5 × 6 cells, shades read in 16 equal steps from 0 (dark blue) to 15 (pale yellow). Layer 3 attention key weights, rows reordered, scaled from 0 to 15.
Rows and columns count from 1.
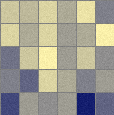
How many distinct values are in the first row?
6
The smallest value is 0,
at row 5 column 5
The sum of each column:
41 47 62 47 43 44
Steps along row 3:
up up down up down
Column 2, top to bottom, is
11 10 12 5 9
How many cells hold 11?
1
